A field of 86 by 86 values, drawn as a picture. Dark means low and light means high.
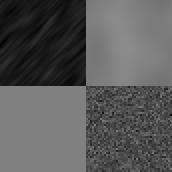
The table splits into 2 rows of 2 panels. Panel 1,1: very low, slanting up to the right, faint in contrast. Panel 1,2: middling, smooth, faint in contrast. Panel 2,1: middling, flat. Panel 2,2: low, fine-grained.
